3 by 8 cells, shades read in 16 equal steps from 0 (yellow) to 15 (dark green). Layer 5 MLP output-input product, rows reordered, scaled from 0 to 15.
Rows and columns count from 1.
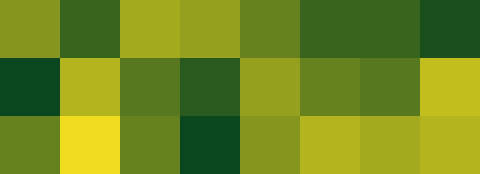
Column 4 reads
6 13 15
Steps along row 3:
down up up down down up down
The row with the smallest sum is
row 3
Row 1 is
7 12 5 6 9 12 12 14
